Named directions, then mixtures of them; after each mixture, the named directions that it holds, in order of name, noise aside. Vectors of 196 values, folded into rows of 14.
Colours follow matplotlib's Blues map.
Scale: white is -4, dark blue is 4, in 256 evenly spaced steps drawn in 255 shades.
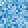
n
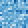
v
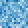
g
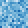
g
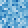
g, n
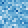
n, v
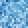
g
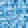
n, v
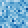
g, n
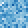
n, v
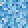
g, n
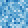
g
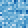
v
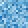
n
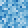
g, n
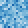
g, n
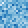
n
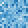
n, v
